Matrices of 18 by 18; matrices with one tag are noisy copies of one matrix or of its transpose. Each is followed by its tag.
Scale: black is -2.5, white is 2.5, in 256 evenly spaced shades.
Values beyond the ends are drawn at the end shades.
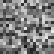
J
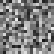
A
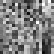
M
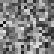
J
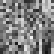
M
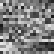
M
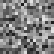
J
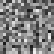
A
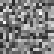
A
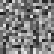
A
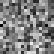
J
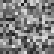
J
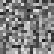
A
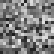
J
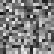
A
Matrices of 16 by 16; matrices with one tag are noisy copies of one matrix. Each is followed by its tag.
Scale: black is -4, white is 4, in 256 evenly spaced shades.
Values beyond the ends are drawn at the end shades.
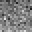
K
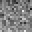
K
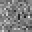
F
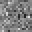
F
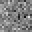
F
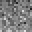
K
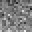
K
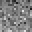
K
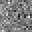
F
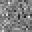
F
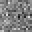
F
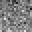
K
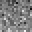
K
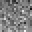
K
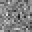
F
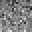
K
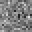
F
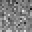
K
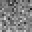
K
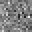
F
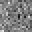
F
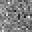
F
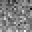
K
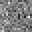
F
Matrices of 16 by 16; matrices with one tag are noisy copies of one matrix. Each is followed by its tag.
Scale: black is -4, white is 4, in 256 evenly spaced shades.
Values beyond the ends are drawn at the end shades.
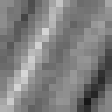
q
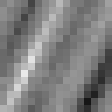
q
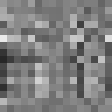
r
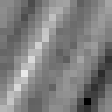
q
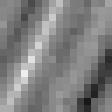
q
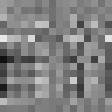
r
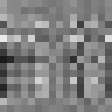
r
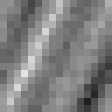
q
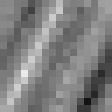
q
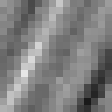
q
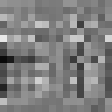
r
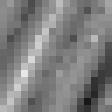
q
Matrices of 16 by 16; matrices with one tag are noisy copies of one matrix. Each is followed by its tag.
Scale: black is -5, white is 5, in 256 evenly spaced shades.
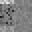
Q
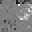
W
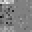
Q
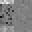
Q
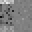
Q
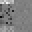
Q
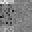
Q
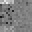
Q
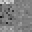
Q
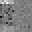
Q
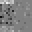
Q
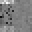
Q
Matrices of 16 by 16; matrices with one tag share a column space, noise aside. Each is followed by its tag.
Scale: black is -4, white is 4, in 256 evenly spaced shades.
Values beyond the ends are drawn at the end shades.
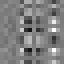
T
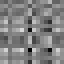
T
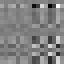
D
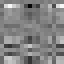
D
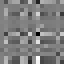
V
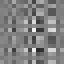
T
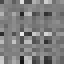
V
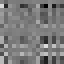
D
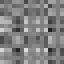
T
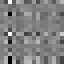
V
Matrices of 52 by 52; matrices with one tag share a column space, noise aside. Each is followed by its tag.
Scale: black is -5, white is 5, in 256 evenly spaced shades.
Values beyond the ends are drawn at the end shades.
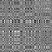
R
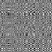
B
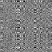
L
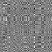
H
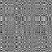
H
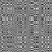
H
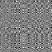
L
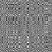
H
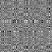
R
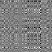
L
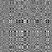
R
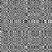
R
